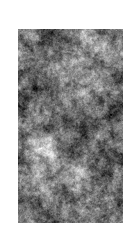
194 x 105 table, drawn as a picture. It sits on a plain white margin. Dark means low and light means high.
Odd rows or columns: none. Histogram: bell-shaped. Slope: none. Mirror symmetry: none.
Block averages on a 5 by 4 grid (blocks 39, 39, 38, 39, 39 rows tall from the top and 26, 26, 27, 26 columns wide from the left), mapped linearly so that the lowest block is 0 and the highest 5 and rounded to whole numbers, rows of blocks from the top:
2 1 5 4
0 3 4 2
3 2 0 1
5 5 3 0
2 2 3 2
